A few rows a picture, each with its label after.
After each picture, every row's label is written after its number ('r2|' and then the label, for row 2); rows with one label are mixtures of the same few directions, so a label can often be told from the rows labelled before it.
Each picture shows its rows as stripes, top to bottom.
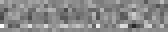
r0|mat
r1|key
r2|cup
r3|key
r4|key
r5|mat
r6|key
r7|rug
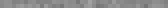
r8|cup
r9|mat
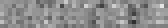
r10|cup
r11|mat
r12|key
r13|key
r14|rug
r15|key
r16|cup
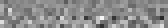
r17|cup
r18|key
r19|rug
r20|rug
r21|mat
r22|key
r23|mat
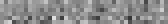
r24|mat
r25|mat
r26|mat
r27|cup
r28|rug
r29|cup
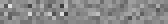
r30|cup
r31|rug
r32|key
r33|rug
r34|rug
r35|key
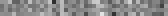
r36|rug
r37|mat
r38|rug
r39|mat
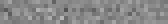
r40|rug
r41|mat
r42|cup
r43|rug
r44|rug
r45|mat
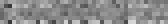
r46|mat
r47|cup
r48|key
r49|key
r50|key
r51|cup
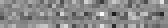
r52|mat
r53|rug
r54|rug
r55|mat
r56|key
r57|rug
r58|mat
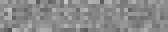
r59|cup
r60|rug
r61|cup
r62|rug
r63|cup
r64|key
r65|key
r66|cup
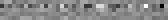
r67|cup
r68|mat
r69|mat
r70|key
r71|key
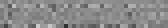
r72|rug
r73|cup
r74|rug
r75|rug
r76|rug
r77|rug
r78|cup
